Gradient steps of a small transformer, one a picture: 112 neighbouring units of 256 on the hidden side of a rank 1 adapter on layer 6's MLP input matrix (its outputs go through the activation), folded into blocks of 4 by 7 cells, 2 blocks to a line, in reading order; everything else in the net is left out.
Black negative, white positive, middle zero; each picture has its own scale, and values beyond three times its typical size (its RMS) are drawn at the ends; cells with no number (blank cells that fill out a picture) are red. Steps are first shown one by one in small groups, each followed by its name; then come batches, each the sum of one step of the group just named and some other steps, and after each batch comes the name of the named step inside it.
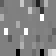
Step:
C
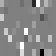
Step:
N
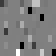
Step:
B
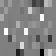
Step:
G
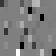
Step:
B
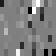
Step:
B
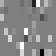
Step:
N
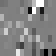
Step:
B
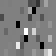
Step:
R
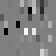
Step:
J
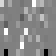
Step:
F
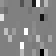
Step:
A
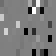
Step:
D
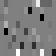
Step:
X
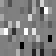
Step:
D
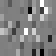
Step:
D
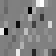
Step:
X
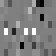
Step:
F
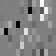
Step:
J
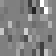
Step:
R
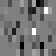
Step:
J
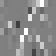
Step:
X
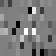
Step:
D
